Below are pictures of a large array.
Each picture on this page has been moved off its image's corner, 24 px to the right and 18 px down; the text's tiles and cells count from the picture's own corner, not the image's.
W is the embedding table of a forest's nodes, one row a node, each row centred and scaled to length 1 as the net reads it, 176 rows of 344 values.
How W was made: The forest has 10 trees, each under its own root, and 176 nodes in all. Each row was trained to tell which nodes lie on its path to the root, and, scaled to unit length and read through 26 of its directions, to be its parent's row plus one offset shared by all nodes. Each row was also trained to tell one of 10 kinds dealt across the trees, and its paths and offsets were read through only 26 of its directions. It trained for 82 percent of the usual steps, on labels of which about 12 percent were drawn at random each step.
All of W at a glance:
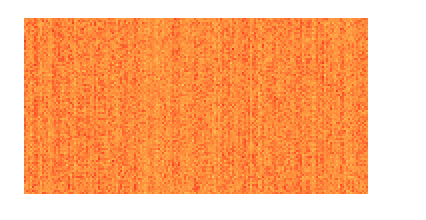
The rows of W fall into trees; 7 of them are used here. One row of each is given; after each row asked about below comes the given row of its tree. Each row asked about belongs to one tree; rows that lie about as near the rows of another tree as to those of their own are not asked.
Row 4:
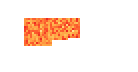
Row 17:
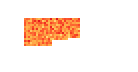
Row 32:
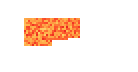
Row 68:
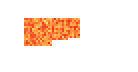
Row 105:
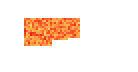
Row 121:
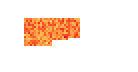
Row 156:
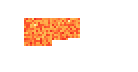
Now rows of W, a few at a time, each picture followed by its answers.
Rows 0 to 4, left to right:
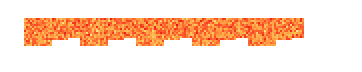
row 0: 68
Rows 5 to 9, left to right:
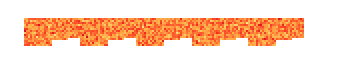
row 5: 68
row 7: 156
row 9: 4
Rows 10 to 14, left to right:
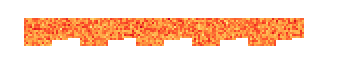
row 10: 4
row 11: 17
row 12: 17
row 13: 156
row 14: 17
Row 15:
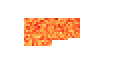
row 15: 4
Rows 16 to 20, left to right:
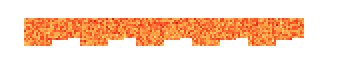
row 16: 156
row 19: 68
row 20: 121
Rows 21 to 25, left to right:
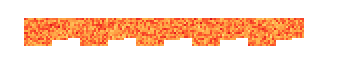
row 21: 4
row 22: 68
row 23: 105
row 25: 17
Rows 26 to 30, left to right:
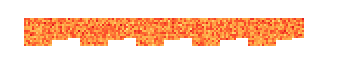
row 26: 121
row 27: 4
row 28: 121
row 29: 121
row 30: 17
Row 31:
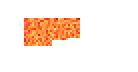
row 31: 4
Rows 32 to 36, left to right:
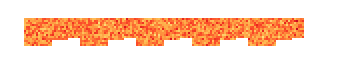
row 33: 17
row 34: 17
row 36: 121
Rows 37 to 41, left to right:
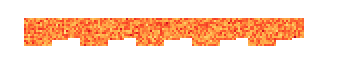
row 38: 17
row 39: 121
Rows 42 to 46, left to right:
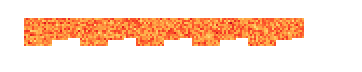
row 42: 121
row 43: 17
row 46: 105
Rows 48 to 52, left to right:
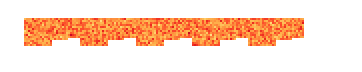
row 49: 156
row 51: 17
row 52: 156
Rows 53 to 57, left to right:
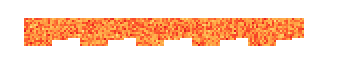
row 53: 156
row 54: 17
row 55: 68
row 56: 121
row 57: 156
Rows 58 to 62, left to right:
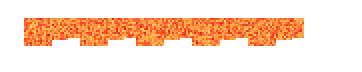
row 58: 156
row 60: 121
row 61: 121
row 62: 156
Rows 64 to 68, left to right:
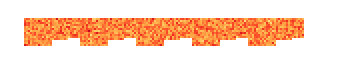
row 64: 17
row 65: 4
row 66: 156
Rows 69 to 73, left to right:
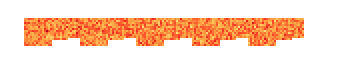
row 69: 17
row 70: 17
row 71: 156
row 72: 156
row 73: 156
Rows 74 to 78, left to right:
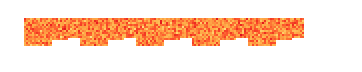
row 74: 4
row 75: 17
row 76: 156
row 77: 17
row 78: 4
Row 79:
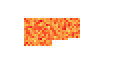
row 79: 4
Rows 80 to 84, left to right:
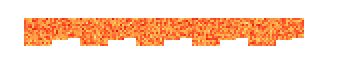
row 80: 4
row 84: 32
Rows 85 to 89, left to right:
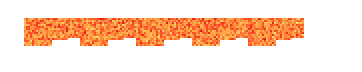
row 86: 121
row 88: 4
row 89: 4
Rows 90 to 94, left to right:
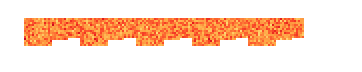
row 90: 121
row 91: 4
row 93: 156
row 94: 121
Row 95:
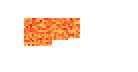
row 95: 4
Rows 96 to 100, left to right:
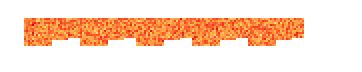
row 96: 121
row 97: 105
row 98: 156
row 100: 4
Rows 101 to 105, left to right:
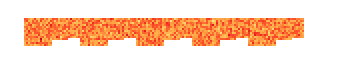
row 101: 4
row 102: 4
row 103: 156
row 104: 156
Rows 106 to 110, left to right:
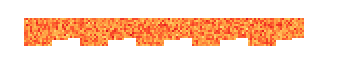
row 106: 68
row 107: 17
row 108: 4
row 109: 17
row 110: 156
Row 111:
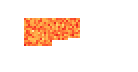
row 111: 121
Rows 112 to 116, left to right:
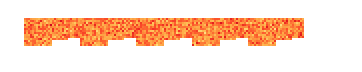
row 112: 4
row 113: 121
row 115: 121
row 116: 121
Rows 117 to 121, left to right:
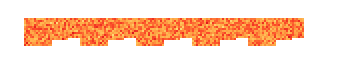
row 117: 4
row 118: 32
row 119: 156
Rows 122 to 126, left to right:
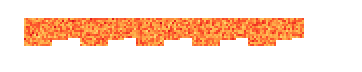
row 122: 121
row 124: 121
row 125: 17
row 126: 17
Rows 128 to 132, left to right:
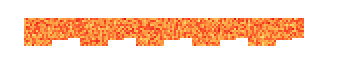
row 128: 4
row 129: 156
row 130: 4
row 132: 121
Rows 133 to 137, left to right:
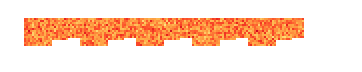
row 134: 32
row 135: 17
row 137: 17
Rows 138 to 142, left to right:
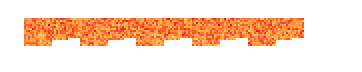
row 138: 121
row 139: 121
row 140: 17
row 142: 17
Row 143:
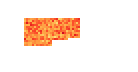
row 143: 17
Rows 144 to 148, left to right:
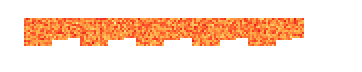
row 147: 4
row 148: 17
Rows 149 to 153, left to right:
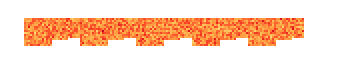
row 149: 156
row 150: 4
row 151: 68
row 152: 156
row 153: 17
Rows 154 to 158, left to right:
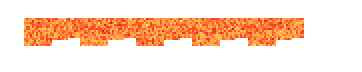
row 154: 156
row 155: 4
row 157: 4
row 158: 4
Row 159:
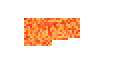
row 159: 121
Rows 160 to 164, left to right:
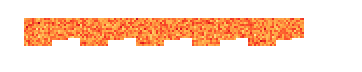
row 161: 68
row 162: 121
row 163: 17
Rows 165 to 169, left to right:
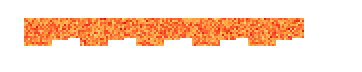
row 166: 121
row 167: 32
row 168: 17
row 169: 121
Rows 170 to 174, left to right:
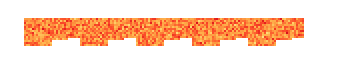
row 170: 121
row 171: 68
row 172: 156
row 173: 121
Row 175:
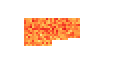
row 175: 4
